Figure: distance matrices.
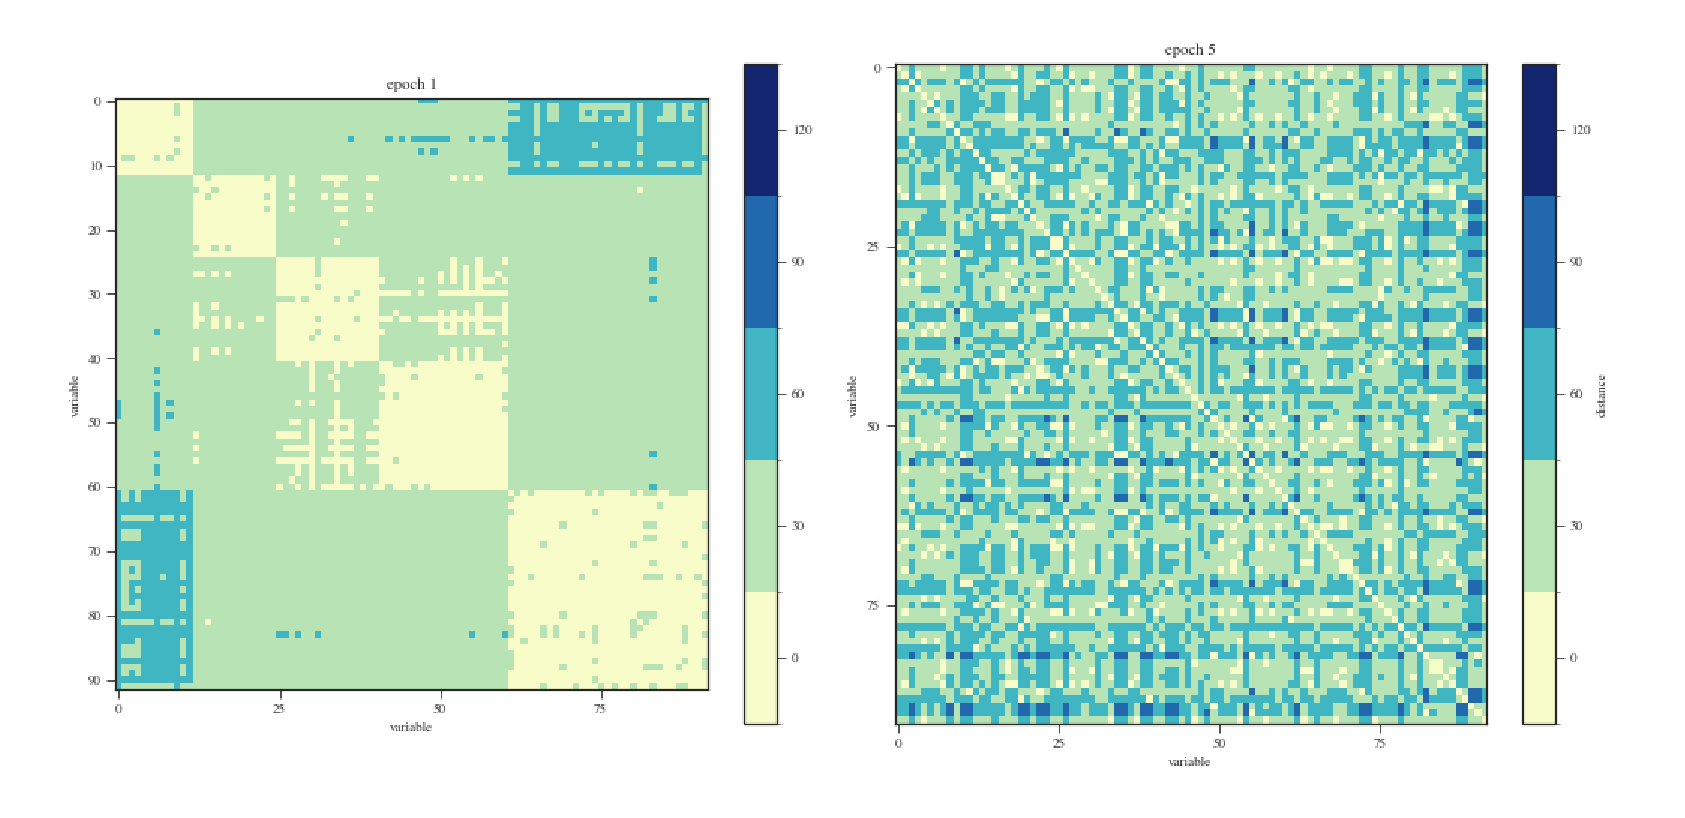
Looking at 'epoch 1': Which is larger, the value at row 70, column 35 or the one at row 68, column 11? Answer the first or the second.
the second
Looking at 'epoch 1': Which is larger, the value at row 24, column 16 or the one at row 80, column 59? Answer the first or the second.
the second
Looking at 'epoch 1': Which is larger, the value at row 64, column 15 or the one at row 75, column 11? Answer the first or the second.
the second
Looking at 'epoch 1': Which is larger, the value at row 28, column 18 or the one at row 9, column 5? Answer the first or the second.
the first
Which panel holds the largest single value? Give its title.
epoch 5
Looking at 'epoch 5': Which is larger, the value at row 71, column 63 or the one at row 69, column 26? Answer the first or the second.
the second
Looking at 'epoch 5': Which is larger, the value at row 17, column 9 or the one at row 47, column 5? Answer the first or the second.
the second
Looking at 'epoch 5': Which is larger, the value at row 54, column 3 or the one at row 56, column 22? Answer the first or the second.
the first
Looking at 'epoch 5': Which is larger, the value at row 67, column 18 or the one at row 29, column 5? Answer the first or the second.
the second
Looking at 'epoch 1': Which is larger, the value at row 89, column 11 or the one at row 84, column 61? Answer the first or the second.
the first
